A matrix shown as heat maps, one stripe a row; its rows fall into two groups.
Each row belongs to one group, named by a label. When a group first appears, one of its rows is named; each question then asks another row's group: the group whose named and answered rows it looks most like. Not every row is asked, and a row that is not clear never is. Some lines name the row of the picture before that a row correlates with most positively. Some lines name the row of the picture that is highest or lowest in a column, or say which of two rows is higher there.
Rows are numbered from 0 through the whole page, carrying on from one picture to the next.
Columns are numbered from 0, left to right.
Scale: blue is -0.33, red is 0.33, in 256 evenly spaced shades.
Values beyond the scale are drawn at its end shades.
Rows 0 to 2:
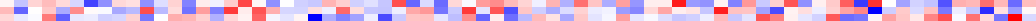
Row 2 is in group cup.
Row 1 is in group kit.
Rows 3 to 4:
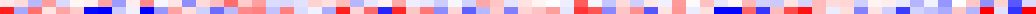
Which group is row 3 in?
kit
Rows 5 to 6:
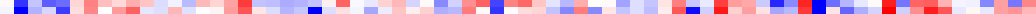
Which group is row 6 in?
cup
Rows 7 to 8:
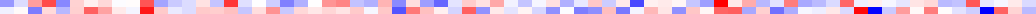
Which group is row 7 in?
kit
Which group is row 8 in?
kit
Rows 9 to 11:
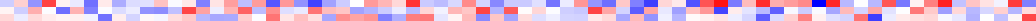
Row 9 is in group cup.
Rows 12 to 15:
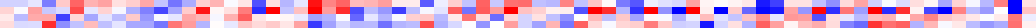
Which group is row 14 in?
cup
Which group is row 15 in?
cup
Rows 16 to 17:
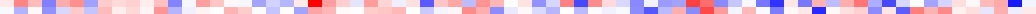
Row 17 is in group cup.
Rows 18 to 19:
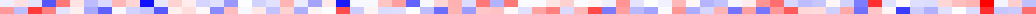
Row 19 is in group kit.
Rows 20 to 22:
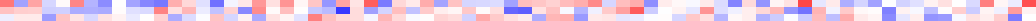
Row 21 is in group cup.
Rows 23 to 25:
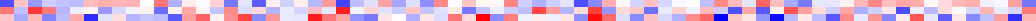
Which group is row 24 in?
kit
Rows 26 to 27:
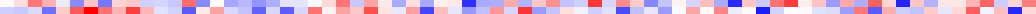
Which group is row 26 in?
kit
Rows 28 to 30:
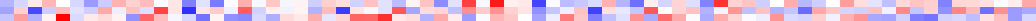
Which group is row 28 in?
kit
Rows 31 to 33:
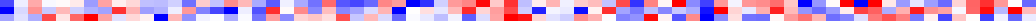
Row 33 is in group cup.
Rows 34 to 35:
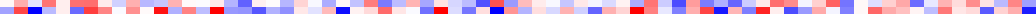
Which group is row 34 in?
cup
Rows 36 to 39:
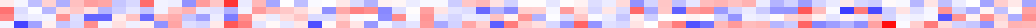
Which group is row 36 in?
kit
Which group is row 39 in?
cup
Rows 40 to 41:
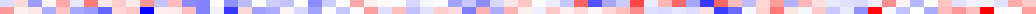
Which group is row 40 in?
cup
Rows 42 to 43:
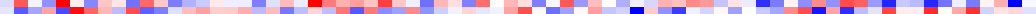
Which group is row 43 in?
cup
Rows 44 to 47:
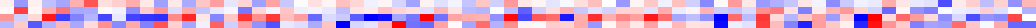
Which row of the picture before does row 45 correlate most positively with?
42
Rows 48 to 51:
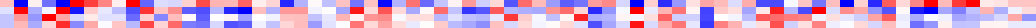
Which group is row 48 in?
cup
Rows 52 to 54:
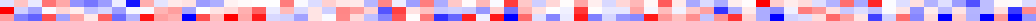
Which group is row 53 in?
kit
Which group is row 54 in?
kit
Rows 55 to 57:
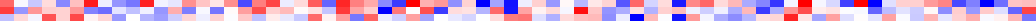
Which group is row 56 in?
kit
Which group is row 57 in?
cup
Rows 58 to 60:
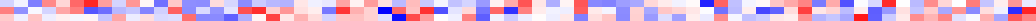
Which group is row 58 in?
cup
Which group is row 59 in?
kit
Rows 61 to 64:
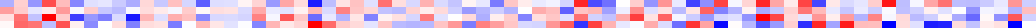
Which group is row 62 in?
kit
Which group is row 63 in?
cup
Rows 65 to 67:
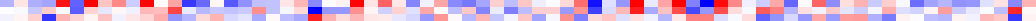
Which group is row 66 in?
cup
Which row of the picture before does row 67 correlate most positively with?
64
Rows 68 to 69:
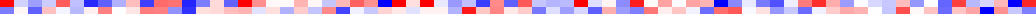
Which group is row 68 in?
kit
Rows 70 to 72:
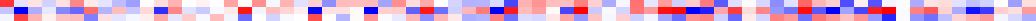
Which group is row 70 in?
kit
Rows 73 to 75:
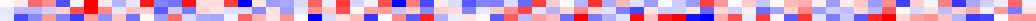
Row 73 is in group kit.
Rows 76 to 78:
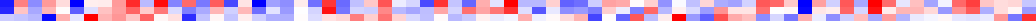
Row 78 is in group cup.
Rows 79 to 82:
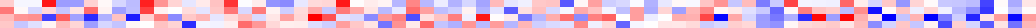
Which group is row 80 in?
kit
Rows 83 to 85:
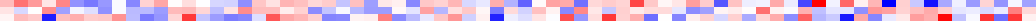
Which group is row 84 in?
cup
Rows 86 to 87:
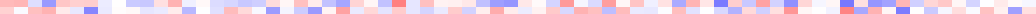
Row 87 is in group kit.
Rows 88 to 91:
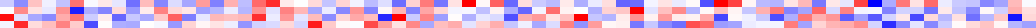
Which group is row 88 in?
kit
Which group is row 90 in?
kit
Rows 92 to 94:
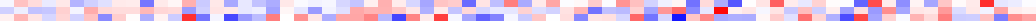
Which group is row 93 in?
cup
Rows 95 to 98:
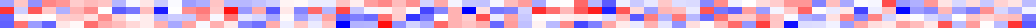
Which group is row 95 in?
cup
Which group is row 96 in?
kit
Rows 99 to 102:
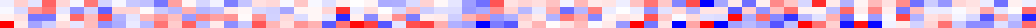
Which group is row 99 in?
cup
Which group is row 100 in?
kit
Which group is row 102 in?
kit
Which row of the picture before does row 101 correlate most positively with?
98
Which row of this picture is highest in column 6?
99
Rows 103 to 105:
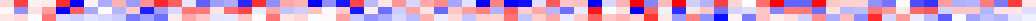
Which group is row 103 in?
cup
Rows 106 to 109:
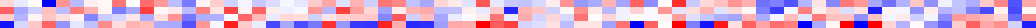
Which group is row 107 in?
kit
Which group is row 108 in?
kit
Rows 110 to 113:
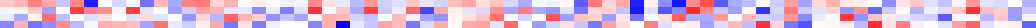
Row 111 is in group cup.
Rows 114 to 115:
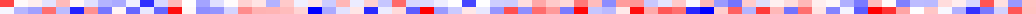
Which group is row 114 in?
kit
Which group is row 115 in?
cup
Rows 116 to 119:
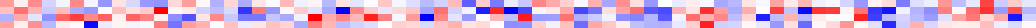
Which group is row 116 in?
kit
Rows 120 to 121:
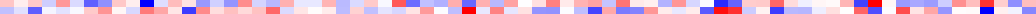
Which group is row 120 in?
kit
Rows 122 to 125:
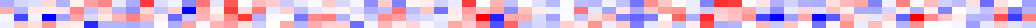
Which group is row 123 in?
kit
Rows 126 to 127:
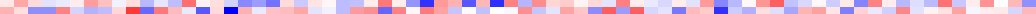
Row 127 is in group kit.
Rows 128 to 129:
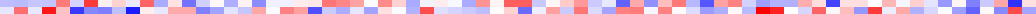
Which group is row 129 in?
cup
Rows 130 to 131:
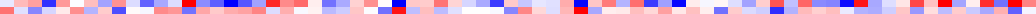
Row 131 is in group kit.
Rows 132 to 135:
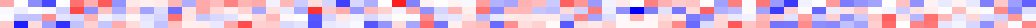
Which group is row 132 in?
kit
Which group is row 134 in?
cup
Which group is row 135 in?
cup
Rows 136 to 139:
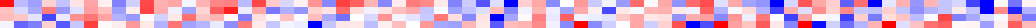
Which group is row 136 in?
kit
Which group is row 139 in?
cup
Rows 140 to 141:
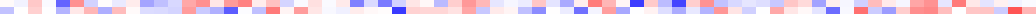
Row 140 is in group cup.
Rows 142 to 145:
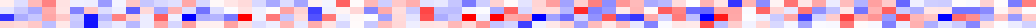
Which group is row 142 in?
kit
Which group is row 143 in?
cup
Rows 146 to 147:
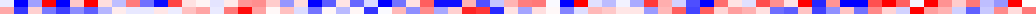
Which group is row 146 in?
cup
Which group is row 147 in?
cup
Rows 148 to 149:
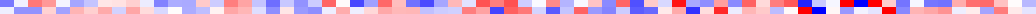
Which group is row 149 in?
cup
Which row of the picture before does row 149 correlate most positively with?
146
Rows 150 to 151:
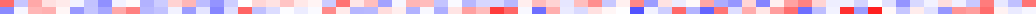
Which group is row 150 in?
kit
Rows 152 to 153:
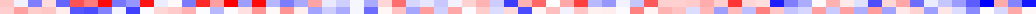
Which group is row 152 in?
kit
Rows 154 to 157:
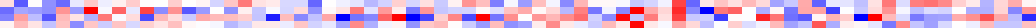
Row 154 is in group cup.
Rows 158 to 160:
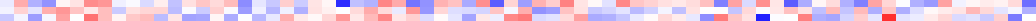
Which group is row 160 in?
cup
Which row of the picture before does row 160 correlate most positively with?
155
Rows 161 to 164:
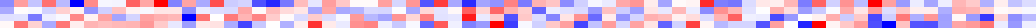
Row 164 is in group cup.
